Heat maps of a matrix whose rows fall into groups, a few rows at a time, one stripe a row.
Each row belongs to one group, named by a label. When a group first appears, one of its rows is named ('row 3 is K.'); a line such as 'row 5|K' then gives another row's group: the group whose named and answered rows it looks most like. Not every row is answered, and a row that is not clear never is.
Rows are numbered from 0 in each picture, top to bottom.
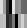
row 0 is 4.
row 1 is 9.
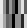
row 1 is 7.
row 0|9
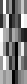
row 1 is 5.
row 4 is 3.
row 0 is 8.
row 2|4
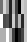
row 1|4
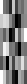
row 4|8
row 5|9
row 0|4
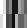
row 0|9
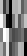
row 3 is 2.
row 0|4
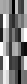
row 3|4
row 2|5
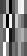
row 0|2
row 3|3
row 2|2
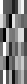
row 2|2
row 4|8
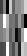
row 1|3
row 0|8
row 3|5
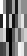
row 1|8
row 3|2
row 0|9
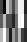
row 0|2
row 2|3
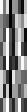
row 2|2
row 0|4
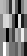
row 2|8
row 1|3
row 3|3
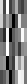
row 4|8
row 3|5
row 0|4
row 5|2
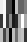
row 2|2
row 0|7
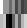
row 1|7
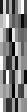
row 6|7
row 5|2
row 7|9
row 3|7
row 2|4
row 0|8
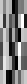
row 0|9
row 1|2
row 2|5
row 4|3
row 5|7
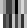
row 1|4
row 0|9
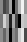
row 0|8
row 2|2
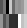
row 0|8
